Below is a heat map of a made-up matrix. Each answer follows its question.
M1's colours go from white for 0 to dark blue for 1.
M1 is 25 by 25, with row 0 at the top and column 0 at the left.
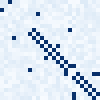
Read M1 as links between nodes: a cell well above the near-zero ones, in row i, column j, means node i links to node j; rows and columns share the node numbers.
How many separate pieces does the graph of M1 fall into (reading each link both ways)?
6
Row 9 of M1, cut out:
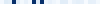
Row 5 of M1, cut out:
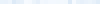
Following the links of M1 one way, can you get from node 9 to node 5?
no
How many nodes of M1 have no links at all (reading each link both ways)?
4
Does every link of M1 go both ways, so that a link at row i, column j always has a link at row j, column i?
yes
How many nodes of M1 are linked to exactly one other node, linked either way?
3
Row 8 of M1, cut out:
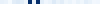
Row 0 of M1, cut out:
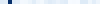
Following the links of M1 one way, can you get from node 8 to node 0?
no
